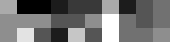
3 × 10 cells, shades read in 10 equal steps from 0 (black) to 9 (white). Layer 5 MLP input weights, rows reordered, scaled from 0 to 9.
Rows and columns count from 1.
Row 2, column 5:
3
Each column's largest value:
6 8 5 3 7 5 9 4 4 5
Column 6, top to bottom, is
2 5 3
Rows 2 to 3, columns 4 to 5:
3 3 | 1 7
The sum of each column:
16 13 8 5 12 10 24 9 10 13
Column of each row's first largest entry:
1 7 7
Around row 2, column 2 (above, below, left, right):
0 8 5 5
